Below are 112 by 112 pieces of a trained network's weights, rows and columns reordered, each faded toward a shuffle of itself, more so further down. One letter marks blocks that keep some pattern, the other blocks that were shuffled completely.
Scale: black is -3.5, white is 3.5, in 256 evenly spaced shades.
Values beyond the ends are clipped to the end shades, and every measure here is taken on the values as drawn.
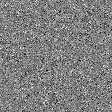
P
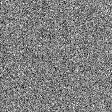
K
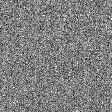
K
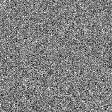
K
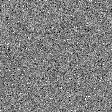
K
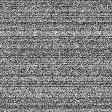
K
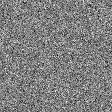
P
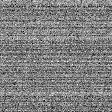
K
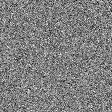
P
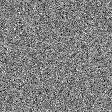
P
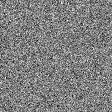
P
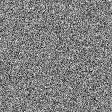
P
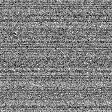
K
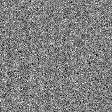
K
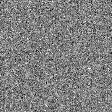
K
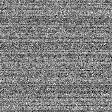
K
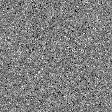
K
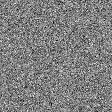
P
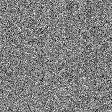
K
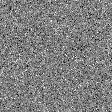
P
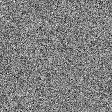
P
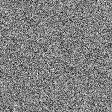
P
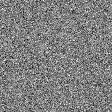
K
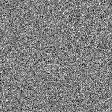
K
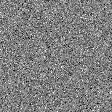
P
